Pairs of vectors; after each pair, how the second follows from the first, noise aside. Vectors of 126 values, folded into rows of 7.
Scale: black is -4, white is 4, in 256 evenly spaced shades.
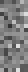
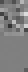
partly zeroed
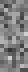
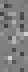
partly zeroed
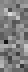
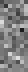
reversed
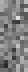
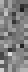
reversed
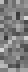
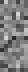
negated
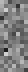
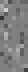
partly zeroed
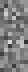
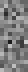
negated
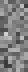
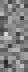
copied
